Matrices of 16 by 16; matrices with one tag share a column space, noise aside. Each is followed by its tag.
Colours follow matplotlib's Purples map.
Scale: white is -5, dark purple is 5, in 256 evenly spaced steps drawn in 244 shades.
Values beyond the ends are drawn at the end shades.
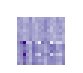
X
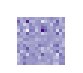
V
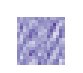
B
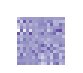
V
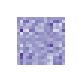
V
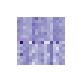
X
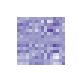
V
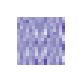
B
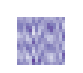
B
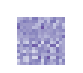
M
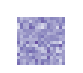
M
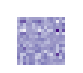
V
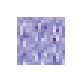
B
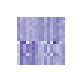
X
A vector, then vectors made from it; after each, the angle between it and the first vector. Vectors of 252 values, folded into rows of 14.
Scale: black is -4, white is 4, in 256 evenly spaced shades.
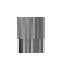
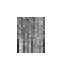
nearly opposite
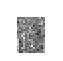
partly aligned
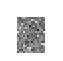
orthogonal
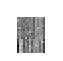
nearly opposite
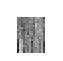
nearly opposite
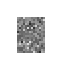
orthogonal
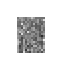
partly aligned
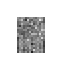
partly opposed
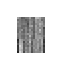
nearly opposite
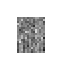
partly opposed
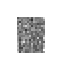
partly aligned
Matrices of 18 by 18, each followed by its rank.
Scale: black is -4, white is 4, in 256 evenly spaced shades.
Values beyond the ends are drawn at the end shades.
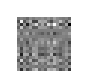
two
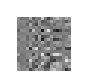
three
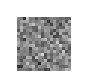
full rank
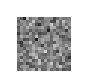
full rank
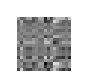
two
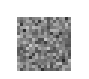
full rank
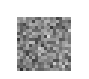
full rank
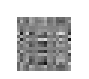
two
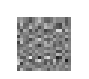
three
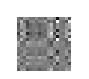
two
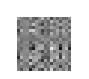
three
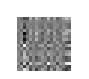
two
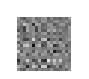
three
